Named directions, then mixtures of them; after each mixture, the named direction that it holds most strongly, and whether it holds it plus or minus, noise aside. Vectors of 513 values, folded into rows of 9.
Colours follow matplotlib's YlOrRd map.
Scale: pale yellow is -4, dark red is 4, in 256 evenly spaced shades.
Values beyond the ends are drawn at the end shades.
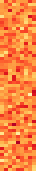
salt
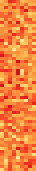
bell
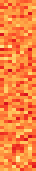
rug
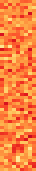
rug, plus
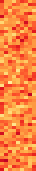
salt, minus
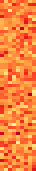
salt, minus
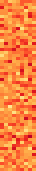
bell, minus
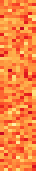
salt, minus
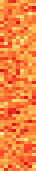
bell, plus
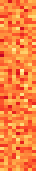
bell, plus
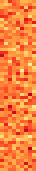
bell, plus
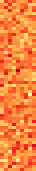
salt, plus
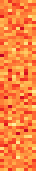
salt, minus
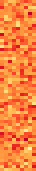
rug, plus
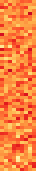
rug, plus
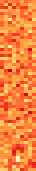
rug, plus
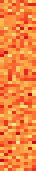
salt, minus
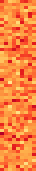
bell, minus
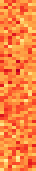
bell, plus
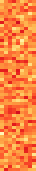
bell, plus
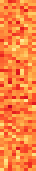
bell, plus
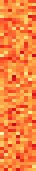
salt, plus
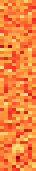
rug, minus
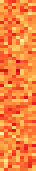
bell, plus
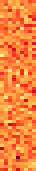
bell, minus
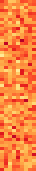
bell, minus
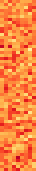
rug, minus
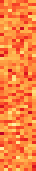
salt, minus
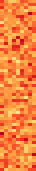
bell, minus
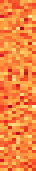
salt, minus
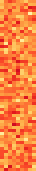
bell, plus
